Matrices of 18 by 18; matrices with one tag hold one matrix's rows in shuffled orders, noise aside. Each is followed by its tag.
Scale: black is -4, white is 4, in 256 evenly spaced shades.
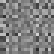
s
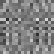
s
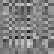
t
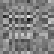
t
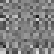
s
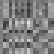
t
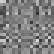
s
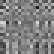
s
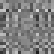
s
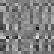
s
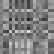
t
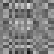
t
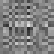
t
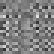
s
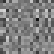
s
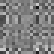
s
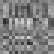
t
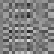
t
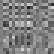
t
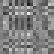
t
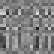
s
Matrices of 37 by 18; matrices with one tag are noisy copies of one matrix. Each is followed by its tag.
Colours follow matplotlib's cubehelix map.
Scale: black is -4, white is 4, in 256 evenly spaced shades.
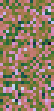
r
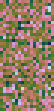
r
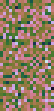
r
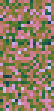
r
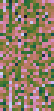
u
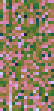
u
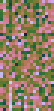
u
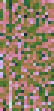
u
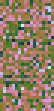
r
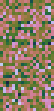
r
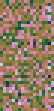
r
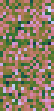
r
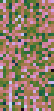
u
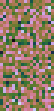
r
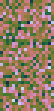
r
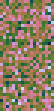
r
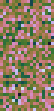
r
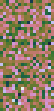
r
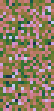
r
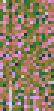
u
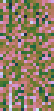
u
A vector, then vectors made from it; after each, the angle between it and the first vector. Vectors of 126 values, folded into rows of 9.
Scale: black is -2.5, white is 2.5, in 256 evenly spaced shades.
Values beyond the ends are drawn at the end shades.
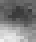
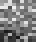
partly opposed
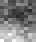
nearly parallel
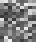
orthogonal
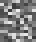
orthogonal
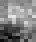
nearly opposite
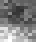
nearly parallel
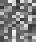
orthogonal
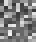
orthogonal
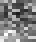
partly aligned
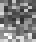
partly aligned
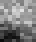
nearly opposite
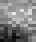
nearly opposite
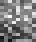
partly opposed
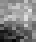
nearly opposite
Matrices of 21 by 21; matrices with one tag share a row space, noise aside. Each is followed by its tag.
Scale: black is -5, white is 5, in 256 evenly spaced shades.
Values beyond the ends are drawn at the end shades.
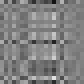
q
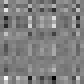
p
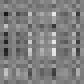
p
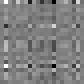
p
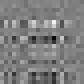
q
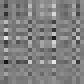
p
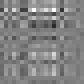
q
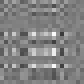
q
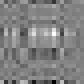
q
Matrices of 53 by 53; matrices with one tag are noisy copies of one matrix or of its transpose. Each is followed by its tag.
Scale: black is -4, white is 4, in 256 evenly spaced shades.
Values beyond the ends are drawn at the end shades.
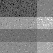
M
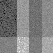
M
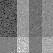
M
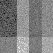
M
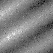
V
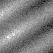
V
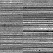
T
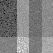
M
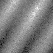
V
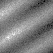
V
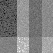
M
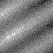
V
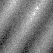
V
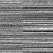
T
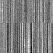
T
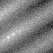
V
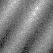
V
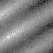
V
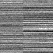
T
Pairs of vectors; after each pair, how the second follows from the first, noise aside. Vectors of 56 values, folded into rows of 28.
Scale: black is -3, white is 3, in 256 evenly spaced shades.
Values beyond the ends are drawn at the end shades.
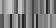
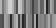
copied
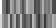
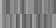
shrunk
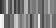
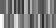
copied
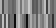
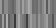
shrunk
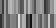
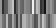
wrapped around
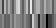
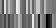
copied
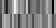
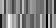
wrapped around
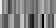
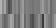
shrunk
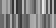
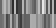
copied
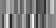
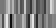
copied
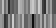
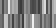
negated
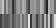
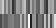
copied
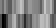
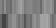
shrunk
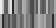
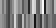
wrapped around
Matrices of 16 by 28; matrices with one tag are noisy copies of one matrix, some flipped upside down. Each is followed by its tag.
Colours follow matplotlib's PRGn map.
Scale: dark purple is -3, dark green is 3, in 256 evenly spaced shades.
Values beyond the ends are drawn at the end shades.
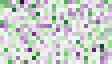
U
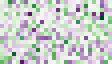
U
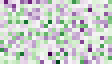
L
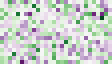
U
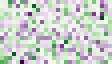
U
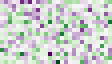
L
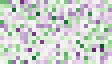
U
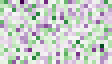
U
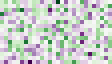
L
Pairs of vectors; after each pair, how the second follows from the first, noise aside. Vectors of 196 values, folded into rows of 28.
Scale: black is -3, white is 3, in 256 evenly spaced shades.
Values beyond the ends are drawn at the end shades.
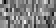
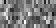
sign-scrambled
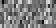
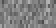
shrunk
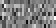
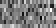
wrapped around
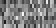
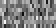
negated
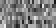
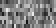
wrapped around
